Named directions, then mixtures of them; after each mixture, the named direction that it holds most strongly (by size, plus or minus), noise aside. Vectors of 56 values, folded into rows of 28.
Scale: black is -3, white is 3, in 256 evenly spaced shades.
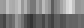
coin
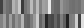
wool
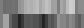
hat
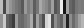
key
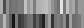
hat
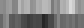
hat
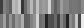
wool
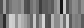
key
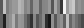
key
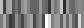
key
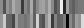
key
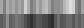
coin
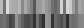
coin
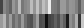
wool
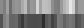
hat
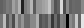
wool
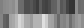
hat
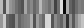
key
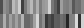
wool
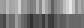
coin
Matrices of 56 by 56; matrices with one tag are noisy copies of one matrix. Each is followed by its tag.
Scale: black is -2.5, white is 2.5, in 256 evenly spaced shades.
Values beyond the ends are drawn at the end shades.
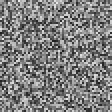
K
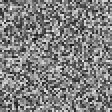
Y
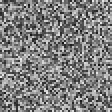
Y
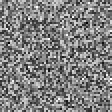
K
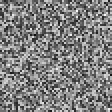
Y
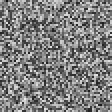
K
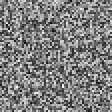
K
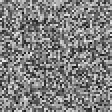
K
